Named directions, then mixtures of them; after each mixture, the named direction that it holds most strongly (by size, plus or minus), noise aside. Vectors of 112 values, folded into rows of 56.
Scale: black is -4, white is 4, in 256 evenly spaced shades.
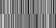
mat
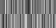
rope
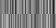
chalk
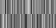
rope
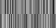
chalk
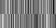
mat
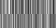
mat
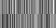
chalk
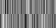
rope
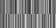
rope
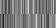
mat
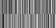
mat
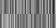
chalk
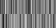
rope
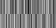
rope
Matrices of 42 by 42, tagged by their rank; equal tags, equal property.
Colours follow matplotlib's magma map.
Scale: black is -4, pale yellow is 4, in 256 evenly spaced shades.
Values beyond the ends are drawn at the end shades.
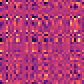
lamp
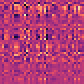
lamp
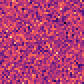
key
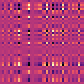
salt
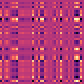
salt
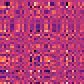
lamp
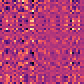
lamp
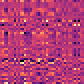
lamp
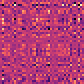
lamp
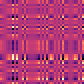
salt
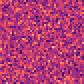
key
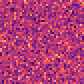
key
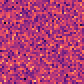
key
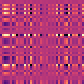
salt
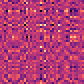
lamp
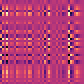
salt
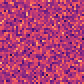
key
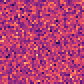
key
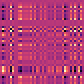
salt
